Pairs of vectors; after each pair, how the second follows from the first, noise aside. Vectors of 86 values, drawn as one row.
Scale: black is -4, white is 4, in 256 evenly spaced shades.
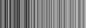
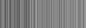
shrunk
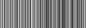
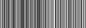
reversed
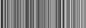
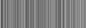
shrunk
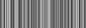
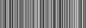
shuffled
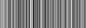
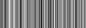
shuffled
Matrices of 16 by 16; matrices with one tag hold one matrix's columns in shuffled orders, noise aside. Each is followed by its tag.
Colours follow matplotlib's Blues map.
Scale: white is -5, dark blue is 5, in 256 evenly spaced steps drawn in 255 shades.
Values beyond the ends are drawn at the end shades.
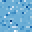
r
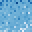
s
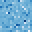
r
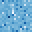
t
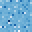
r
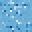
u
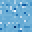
u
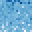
s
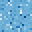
t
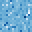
t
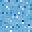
r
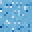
u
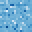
u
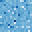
r
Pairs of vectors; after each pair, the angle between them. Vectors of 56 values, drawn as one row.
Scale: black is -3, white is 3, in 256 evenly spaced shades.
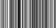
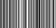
orthogonal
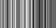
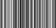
partly opposed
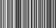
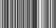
orthogonal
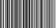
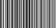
nearly parallel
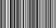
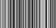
partly aligned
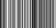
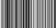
nearly opposite
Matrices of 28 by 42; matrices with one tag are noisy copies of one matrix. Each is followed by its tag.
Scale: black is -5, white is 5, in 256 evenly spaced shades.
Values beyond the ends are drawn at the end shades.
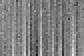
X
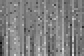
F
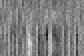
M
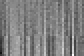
F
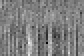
M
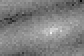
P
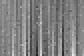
X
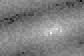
P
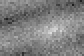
P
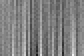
X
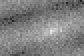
P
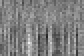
M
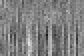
M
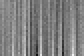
X
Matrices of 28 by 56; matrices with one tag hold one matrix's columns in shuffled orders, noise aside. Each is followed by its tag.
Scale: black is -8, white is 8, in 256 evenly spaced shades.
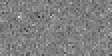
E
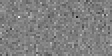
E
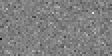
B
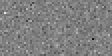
B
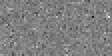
E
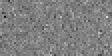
E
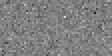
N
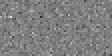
E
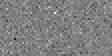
B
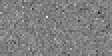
N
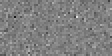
E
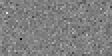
B
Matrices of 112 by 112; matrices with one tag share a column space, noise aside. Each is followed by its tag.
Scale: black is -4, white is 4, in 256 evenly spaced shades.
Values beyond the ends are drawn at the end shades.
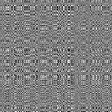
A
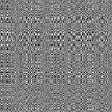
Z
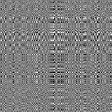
Z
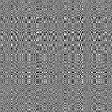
Z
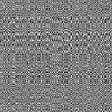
Z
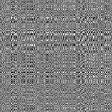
Z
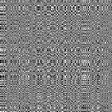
A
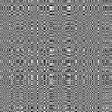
A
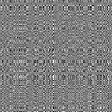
A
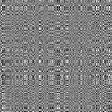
A
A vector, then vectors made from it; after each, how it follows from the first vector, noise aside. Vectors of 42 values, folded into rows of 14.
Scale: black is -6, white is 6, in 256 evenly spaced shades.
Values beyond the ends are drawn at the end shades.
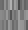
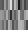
scaled up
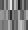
scaled up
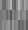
sign-scrambled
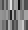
scaled up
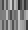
scaled up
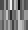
scaled up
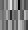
scaled up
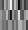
scaled up
